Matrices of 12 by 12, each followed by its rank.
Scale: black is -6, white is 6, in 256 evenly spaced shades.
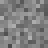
full rank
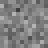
full rank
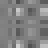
one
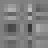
one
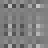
one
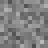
full rank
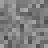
full rank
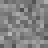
full rank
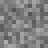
full rank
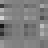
one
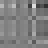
one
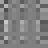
one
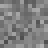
full rank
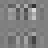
one
